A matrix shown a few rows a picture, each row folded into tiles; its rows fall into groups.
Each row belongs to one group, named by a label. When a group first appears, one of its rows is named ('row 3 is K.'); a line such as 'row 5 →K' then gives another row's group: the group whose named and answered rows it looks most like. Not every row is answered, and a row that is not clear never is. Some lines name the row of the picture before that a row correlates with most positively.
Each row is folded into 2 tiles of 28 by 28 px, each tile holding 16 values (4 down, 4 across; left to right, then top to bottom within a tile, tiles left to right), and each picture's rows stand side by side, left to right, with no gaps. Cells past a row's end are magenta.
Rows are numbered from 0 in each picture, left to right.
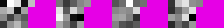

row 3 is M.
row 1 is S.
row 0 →M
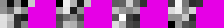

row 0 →S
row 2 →S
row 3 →M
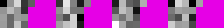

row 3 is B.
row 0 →B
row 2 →B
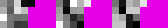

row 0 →S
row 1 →S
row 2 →S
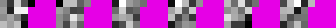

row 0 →S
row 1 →B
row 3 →M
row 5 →M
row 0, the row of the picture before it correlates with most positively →0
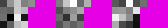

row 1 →M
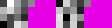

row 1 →B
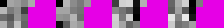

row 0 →B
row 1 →M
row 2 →B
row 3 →B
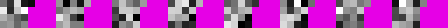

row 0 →S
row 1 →S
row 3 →M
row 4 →S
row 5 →S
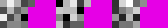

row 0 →M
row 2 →M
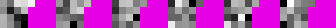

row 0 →S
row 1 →S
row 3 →B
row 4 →B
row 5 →M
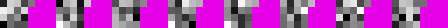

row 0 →M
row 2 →B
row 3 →S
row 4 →S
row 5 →S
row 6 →M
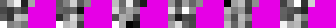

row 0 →B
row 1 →B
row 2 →S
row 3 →S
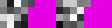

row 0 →S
